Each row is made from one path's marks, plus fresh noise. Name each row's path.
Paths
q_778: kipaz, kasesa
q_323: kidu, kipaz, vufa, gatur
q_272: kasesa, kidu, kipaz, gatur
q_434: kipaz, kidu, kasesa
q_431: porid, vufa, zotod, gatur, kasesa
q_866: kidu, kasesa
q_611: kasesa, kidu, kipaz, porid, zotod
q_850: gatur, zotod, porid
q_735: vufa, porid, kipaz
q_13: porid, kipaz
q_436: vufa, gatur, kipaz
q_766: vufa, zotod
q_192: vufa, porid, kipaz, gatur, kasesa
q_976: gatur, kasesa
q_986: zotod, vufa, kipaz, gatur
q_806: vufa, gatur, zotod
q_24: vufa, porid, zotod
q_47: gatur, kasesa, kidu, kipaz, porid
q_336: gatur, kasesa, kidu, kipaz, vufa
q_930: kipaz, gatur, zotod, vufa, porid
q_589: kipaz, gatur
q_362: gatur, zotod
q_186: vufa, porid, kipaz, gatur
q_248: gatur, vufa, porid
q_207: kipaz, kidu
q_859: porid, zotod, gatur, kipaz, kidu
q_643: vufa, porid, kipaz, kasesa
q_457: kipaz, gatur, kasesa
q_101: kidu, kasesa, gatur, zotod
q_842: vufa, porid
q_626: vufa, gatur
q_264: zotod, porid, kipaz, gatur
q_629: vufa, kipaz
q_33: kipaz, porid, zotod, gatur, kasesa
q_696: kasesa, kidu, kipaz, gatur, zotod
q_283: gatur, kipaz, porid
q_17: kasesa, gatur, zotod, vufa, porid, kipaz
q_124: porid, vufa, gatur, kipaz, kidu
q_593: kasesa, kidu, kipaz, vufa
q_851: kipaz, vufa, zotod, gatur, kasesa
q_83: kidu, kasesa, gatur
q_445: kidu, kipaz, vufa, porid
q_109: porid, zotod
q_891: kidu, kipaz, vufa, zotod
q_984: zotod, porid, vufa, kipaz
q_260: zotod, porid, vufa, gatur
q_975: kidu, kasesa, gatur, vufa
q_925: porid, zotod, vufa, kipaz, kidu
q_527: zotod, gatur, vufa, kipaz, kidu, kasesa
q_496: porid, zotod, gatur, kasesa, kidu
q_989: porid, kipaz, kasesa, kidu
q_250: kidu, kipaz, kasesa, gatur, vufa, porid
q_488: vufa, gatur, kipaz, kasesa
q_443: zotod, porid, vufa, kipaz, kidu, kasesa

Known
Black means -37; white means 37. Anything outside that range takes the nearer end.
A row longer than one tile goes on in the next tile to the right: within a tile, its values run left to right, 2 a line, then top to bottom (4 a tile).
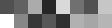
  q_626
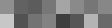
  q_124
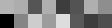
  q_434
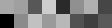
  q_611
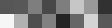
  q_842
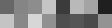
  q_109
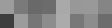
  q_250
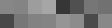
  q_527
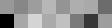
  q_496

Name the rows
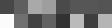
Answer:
q_806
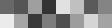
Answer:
q_248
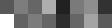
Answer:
q_984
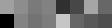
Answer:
q_593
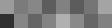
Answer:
q_336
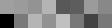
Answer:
q_696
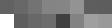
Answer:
q_930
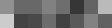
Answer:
q_323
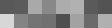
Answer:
q_260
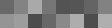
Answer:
q_851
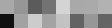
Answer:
q_47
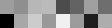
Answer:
q_101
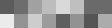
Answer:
q_850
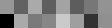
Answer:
q_975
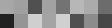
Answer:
q_989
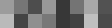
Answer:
q_445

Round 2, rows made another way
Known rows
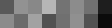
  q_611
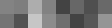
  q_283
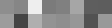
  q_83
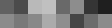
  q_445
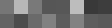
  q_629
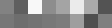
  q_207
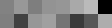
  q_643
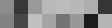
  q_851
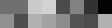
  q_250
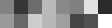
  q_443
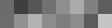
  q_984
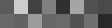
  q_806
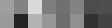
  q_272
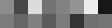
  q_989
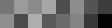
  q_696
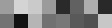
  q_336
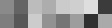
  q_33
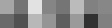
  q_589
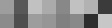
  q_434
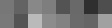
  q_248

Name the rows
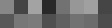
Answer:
q_13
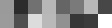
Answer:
q_527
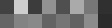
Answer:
q_24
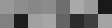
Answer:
q_488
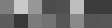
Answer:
q_436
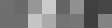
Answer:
q_930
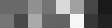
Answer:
q_17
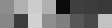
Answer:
q_47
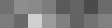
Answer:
q_850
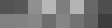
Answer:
q_891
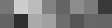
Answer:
q_186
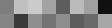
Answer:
q_975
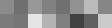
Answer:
q_264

